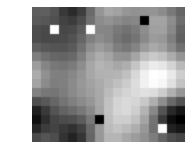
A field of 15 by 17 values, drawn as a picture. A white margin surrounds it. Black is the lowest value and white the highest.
Grain: blotchy. Histogram: bell-shaped. Stripes: none. Roughest part: bottom right. Lone odd cells: 5, 3 higher and 2 lower than their neighbours. Ninth with the highest average: middle right.
